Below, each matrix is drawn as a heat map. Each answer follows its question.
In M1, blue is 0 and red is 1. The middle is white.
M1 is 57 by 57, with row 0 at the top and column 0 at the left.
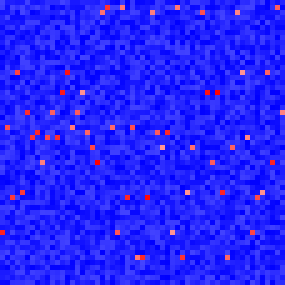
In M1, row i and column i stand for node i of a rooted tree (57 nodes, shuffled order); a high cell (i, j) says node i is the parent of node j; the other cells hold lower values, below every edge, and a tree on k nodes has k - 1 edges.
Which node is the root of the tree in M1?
39
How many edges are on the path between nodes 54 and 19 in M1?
2
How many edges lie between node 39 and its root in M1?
0
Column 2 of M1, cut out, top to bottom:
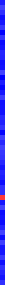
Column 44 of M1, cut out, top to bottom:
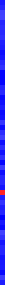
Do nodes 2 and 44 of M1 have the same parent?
no
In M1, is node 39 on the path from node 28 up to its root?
yes
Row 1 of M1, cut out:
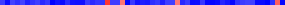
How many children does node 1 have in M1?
4
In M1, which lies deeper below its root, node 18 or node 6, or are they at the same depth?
node 6
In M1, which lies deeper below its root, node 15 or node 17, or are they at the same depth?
the same depth
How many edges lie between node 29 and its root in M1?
1
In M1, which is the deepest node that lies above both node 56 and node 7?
25
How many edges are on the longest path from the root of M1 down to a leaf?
3
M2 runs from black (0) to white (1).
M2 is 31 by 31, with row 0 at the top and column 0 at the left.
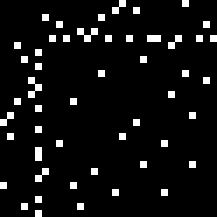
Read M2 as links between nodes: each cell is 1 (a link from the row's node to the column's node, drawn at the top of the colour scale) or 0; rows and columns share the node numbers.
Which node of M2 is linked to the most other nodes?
node 5
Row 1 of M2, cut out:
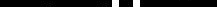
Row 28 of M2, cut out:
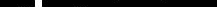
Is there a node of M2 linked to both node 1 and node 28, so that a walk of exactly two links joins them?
no
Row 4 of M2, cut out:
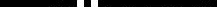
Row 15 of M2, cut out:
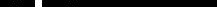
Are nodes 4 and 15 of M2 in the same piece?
no
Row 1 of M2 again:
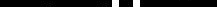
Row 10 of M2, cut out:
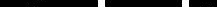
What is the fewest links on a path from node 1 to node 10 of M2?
5
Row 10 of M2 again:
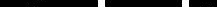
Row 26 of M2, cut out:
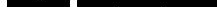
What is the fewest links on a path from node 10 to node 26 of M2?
1
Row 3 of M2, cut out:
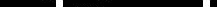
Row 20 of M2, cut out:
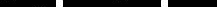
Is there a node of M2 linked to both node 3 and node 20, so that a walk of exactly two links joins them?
yes
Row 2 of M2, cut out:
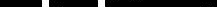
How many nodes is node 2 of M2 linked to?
2
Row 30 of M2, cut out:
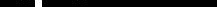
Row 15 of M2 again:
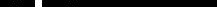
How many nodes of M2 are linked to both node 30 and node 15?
1
